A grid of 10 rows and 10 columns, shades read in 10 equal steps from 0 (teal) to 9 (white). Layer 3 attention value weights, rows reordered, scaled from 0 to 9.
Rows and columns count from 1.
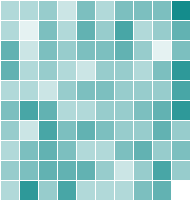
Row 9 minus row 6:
1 2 0 -3 -3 0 2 1 -1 4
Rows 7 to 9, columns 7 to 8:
5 5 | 4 3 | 7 5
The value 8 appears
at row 2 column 2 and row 3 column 9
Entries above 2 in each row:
9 9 10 9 9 8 9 10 9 8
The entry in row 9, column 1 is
5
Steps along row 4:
up down up up down same up down down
